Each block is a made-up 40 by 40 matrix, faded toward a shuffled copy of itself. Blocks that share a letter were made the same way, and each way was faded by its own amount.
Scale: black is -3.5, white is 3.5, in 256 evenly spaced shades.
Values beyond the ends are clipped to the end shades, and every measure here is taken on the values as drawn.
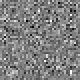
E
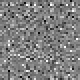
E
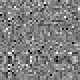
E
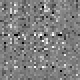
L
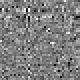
E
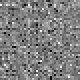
E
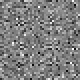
E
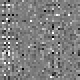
L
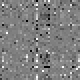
L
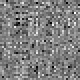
E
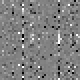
L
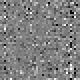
L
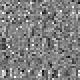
E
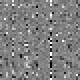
L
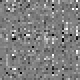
L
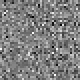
E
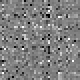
L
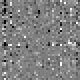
L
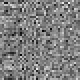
E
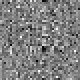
E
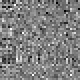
E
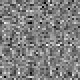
E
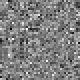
E
